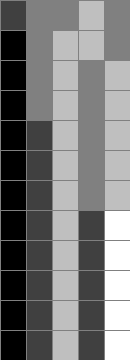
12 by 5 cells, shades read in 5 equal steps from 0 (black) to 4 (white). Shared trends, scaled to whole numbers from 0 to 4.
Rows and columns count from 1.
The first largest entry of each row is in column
4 3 3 3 3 3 3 5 5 5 5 5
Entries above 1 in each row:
4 4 4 4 3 3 3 2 2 2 2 2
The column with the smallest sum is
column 1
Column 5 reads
2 2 3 3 3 3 3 4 4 4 4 4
